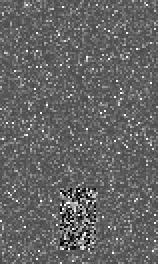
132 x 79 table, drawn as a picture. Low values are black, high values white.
The bottom middle is the roughest part. On average the colour sits 40% of the way up the scale. There are no regular stripes. There is no overall slope. An odd patch, rougher than its surroundings, sits in the bottom middle. Most values sit low, with a long tail of high ones. Neither half mirrors the other.
